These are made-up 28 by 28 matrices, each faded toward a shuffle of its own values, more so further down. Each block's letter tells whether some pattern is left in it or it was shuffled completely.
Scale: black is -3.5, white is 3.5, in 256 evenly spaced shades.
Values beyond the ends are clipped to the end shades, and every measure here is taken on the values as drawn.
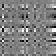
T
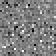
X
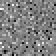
X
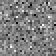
X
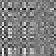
T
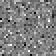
X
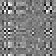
T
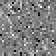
X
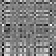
T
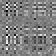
T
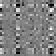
T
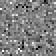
X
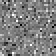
X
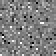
X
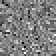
X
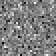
X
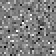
X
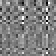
T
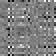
T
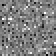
X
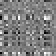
T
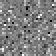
X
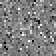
X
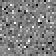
X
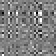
T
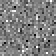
X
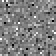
X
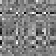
T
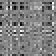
T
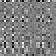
T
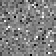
X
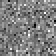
X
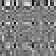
T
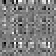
T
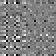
T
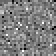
X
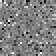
X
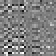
T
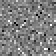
X
